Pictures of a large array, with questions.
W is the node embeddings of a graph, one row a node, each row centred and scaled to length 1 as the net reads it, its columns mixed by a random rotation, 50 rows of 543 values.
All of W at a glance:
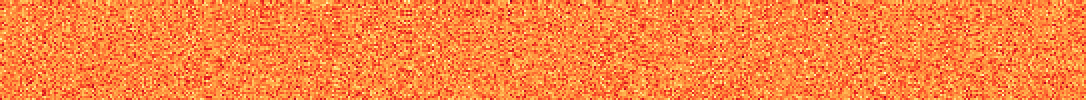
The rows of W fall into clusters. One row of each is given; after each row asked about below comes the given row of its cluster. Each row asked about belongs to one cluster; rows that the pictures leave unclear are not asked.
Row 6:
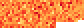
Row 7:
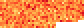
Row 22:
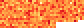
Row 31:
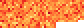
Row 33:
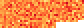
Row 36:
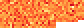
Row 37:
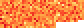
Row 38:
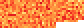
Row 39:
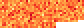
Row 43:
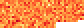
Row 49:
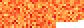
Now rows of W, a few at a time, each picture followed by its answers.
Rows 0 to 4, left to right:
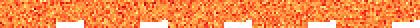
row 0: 6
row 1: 6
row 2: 31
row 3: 36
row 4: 22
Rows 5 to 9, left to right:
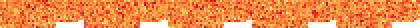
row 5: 7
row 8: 22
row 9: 33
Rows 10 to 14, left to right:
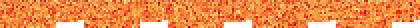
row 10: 37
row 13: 49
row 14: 22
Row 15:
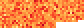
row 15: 49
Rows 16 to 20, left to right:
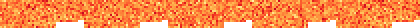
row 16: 7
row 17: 37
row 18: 36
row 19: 39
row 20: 7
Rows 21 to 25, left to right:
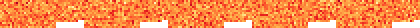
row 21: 36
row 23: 49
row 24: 38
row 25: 22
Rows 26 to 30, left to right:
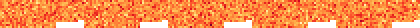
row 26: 36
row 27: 39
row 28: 49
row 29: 7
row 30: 33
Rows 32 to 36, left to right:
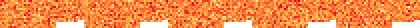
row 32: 22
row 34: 43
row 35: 7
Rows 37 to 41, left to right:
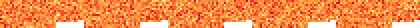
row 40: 31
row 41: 38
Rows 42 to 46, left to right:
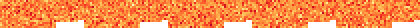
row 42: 39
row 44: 49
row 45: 37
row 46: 36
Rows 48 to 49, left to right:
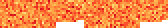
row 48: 38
